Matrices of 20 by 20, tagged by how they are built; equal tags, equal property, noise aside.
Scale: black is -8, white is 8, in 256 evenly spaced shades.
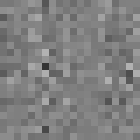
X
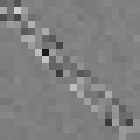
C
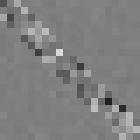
C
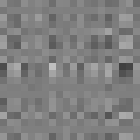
X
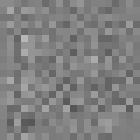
X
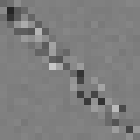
C
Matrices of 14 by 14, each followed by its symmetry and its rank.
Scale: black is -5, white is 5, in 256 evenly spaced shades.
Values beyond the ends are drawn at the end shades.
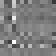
neither, rank two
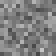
neither, full rank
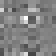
neither, rank two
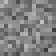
neither, full rank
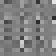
neither, rank two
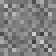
symmetric, rank three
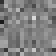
neither, rank three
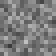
neither, full rank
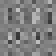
neither, rank two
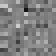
neither, rank three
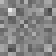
symmetric, rank three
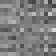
neither, rank three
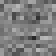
neither, rank three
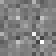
symmetric, rank three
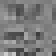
neither, rank two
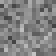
neither, full rank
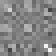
symmetric, rank three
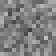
neither, full rank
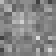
symmetric, rank three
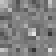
symmetric, rank three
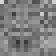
neither, rank three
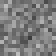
neither, full rank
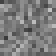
neither, full rank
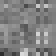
neither, rank two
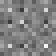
symmetric, rank three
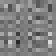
neither, rank two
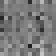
neither, rank three
